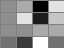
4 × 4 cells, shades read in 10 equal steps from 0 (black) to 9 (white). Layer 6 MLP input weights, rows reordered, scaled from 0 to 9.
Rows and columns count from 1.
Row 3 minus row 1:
0 -1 6 -2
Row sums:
19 21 22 19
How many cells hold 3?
0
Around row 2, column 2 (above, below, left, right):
6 5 5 1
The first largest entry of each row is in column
4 2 3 3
